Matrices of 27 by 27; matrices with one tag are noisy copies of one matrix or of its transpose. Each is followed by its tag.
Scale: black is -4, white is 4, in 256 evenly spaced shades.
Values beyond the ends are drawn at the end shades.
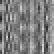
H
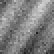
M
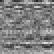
H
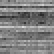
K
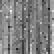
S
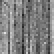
S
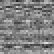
H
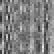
H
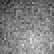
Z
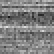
K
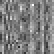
H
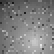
Z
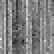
K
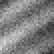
M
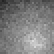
Z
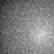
Z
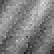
M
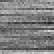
S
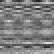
H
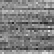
S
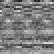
H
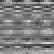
H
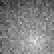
Z
